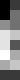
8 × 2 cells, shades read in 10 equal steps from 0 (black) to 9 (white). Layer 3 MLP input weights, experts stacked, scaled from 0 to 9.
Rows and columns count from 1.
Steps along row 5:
down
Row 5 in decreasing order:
8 3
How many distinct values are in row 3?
2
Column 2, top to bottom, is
2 4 4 7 3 6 7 2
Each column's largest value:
9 7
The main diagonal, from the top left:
0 4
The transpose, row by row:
0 0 5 8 8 9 6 2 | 2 4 4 7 3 6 7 2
